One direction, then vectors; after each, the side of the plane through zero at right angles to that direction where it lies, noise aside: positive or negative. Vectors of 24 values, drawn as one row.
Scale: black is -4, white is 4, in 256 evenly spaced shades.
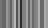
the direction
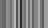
positive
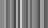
negative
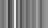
positive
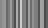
negative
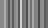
negative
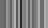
positive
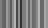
positive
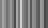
negative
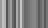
negative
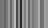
positive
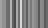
negative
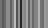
positive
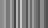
negative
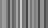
negative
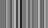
positive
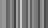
negative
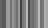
positive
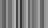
positive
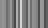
negative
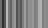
positive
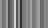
positive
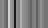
negative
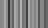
negative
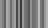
positive
